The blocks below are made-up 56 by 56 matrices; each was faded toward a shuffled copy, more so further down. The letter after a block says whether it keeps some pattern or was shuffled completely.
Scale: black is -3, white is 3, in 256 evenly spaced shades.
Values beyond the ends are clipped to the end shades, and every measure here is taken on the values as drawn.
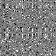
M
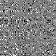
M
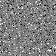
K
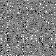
M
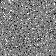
K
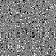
M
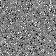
K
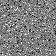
K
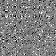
M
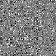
M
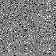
M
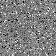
K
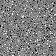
K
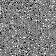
K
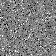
K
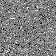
K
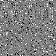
M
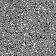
K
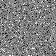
K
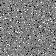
K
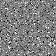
M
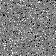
K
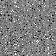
M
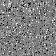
M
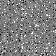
M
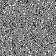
M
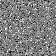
K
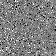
K
